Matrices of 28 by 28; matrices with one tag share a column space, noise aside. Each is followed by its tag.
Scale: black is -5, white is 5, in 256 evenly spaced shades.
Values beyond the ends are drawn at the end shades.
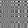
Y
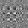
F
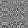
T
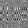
F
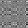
T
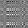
T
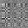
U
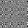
T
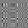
U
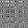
Y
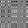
Y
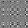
T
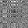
Y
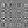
U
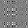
T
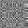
U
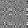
T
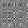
U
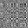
U
